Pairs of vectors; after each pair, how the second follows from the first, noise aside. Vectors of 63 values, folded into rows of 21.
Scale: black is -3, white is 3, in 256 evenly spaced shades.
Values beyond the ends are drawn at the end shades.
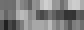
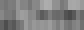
shrunk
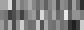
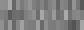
shrunk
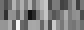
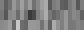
shrunk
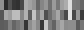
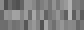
shrunk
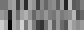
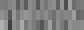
shrunk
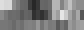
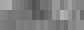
shrunk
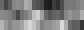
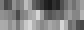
copied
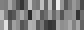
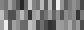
copied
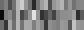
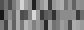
copied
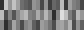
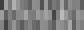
shrunk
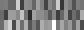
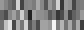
copied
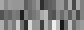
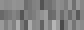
shrunk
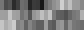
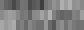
shrunk
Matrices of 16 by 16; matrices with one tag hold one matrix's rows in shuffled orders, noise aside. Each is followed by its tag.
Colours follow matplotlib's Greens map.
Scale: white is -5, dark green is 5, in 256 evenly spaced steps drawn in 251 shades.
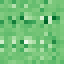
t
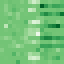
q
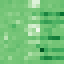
q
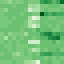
q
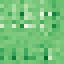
t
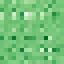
t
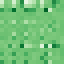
t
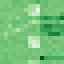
q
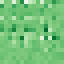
t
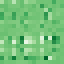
t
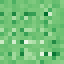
t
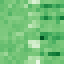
q
